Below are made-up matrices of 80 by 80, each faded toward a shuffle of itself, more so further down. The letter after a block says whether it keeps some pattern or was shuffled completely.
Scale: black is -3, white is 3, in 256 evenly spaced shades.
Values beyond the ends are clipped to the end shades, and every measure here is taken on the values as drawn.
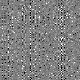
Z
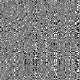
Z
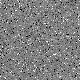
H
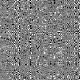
Z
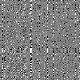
Z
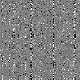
Z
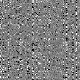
Z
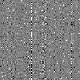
Z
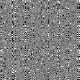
Z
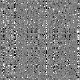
Z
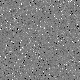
H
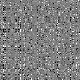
Z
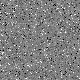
H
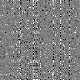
Z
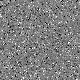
H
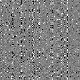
Z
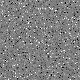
H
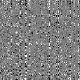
Z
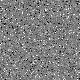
H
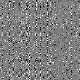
Z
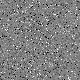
H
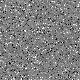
H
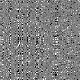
Z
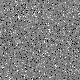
H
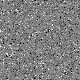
H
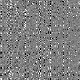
Z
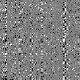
Z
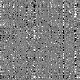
Z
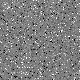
H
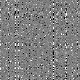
Z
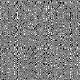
Z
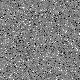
H
